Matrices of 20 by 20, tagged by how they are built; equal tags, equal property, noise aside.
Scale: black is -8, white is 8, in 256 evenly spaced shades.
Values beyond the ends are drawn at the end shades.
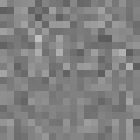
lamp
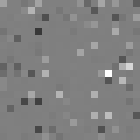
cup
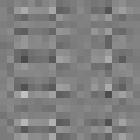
lamp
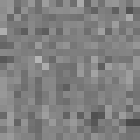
lamp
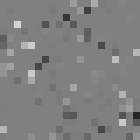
cup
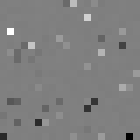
cup
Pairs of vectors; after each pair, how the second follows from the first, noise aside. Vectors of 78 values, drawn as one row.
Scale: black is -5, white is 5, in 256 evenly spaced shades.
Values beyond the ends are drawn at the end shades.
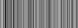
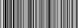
scaled up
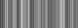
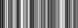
scaled up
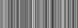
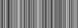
wrapped around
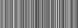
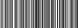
scaled up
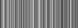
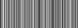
sign-scrambled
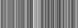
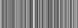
sign-scrambled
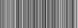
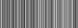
wrapped around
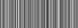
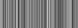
sign-scrambled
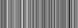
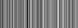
wrapped around
